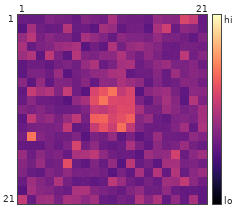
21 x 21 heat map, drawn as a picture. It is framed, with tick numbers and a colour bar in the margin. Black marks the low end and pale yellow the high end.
Ninth with the highest average: centre. Stripes: none. Histogram: skewed, a long tail of high values. Odd rows or columns: none. Odd patch: higher, in the centre. Average level on the scale: 40%.
